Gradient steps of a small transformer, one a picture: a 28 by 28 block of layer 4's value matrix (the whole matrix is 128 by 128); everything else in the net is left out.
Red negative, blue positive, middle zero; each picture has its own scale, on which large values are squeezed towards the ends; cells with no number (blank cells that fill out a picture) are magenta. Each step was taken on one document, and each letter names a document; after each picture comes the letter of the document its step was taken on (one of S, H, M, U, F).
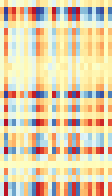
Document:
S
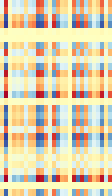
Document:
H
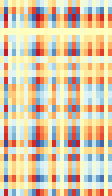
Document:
S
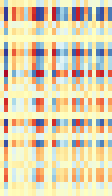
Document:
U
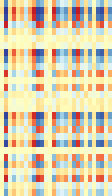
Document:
U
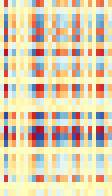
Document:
U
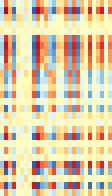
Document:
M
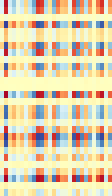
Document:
H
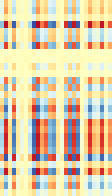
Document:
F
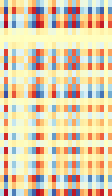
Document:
S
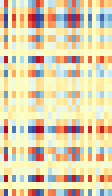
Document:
M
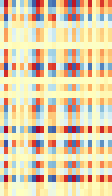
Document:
M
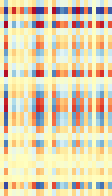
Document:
U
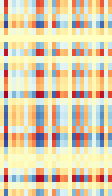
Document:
H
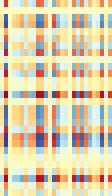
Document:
H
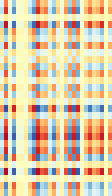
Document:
F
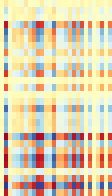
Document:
M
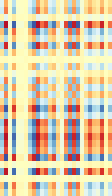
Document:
F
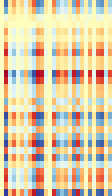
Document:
U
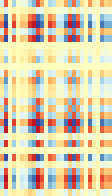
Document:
M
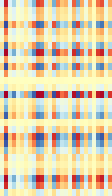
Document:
H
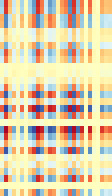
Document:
M
